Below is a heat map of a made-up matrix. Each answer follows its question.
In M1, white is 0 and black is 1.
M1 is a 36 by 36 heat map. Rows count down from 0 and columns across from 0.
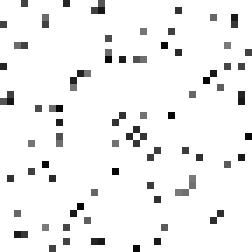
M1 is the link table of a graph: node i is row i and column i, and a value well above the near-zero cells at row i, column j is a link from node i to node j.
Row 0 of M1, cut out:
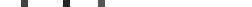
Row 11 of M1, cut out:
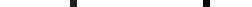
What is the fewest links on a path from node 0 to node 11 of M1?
6
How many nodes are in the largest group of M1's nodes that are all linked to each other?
3
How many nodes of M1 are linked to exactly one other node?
4
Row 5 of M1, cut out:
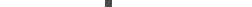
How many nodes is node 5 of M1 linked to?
1
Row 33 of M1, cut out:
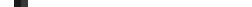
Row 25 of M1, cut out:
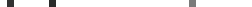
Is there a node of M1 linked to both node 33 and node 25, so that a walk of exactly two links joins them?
no
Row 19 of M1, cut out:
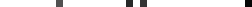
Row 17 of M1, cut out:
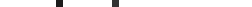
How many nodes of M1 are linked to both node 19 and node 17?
1
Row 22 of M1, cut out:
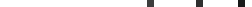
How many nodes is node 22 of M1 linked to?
3
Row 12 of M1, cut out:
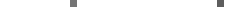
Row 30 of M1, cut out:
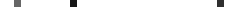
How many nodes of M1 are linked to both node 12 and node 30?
2
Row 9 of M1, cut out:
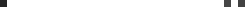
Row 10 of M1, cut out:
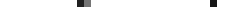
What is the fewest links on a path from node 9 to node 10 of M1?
5
